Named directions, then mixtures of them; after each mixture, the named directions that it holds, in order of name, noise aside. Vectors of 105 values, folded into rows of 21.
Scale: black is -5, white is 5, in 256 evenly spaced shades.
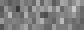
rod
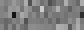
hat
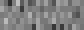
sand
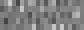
sand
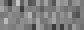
sand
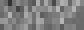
rod, sand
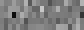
hat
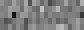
hat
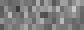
rod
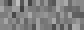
hat, sand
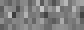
hat, rod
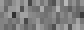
hat, sand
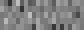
sand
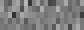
hat, sand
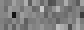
hat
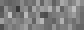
rod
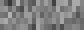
rod, sand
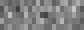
rod
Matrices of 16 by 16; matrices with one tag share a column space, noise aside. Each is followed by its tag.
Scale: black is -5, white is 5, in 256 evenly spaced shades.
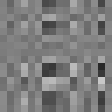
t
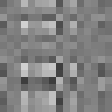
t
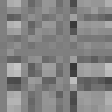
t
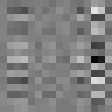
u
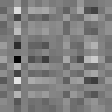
u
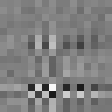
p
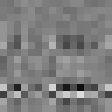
p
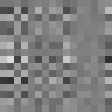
u
